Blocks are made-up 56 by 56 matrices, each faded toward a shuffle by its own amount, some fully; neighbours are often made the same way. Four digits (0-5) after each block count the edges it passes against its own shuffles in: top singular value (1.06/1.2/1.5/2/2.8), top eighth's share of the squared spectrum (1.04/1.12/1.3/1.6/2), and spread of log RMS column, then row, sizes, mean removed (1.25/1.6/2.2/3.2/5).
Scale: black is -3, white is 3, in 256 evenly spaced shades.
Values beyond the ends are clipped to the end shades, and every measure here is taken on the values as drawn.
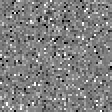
1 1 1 0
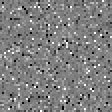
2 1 0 0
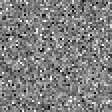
0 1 0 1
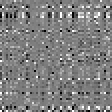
5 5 3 3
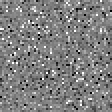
0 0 0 0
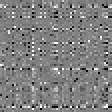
5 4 2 3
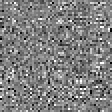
3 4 2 2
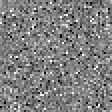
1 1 0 0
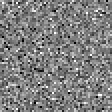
0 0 0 0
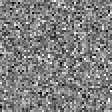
0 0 0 0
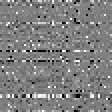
5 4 2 3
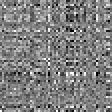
4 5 3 3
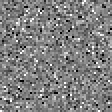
1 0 0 0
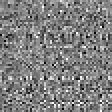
4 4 2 2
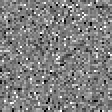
1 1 0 0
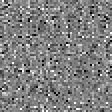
3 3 2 2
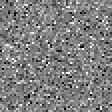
0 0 0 0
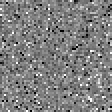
2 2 0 0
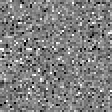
3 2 1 1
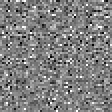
4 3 2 2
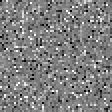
0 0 0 0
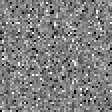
1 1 0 0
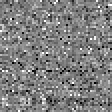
3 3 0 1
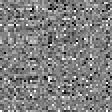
4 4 2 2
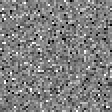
0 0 0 0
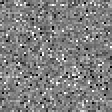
0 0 0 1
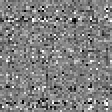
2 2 2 3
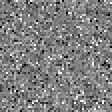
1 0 0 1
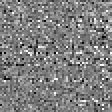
1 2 2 3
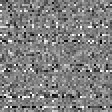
2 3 2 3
